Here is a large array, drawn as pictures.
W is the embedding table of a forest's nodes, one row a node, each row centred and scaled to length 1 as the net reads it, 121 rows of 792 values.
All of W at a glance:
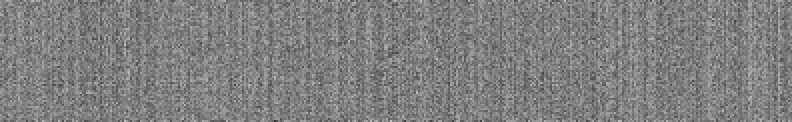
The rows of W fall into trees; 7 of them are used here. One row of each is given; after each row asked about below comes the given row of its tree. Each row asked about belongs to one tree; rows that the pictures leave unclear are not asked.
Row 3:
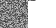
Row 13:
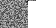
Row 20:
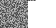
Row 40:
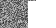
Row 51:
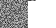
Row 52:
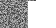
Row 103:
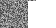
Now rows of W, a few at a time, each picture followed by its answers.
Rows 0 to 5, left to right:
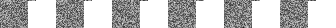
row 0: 40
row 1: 40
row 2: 52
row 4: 103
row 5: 52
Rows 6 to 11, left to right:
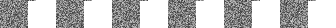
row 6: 13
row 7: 51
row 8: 40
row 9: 20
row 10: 40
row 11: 20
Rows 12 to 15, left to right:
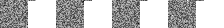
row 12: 3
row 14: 3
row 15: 52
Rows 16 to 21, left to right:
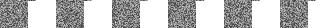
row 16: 3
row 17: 51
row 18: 103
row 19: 103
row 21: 3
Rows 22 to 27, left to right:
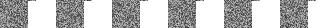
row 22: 40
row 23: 3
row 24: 103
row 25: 40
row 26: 51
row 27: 20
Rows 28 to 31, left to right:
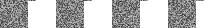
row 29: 51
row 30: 20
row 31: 3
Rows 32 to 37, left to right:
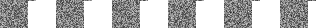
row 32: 13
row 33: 20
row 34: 52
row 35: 13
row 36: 3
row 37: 40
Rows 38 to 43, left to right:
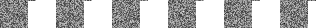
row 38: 3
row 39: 3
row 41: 20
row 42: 20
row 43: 40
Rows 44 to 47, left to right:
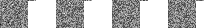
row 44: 13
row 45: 20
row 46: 103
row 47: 103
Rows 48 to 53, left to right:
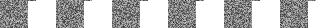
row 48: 52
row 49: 13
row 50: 52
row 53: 103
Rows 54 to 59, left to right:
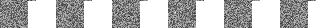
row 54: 40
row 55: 103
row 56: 51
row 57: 40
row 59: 51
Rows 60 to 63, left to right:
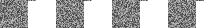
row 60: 20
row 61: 51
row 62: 20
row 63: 3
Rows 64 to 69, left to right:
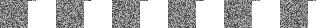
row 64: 40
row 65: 3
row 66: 103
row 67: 103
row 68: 20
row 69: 40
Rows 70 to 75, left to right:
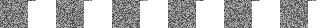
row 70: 51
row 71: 40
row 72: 51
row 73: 3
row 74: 51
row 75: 40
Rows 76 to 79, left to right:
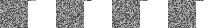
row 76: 51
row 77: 3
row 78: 3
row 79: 3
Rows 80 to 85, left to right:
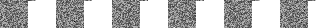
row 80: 51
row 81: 20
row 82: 40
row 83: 40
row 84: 51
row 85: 51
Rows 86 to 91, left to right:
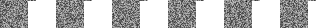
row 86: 103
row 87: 3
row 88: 51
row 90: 13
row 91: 3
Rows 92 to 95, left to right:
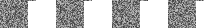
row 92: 13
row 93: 40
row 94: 52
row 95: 20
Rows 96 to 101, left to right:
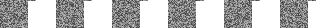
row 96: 3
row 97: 103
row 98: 51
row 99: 51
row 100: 3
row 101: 103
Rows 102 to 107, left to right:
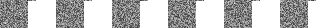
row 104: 51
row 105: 52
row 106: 40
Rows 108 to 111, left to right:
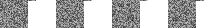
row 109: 51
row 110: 103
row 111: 51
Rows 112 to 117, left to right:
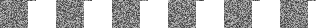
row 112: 40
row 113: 52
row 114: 40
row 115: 3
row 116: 3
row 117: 51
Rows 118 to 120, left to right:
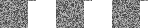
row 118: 40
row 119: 103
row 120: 20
